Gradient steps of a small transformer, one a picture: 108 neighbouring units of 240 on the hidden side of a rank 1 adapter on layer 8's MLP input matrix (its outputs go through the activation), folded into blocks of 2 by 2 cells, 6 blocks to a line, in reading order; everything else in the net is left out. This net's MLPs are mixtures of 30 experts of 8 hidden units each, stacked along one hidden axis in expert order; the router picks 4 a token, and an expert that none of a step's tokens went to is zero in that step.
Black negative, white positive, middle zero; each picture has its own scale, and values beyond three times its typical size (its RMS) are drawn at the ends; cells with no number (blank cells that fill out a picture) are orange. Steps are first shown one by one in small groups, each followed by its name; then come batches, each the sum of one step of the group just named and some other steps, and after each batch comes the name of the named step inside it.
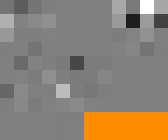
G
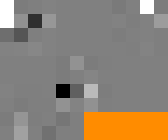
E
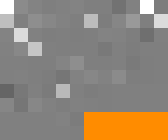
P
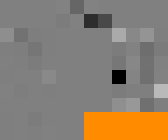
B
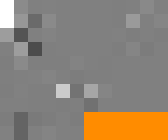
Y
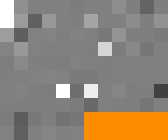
Y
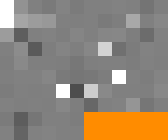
Y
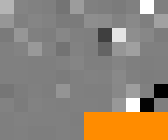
P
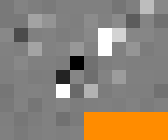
G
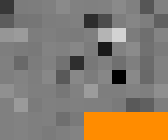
B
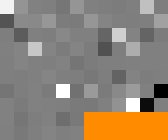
P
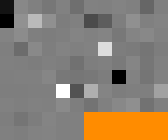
B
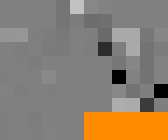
B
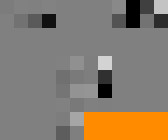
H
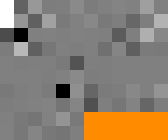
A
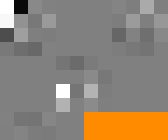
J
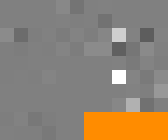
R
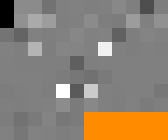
A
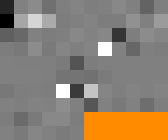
A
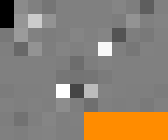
H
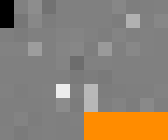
H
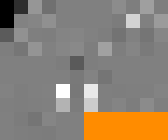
J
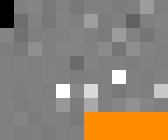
R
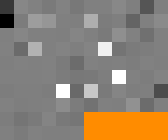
R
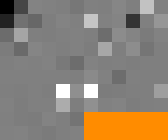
J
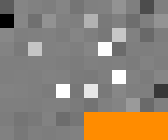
R
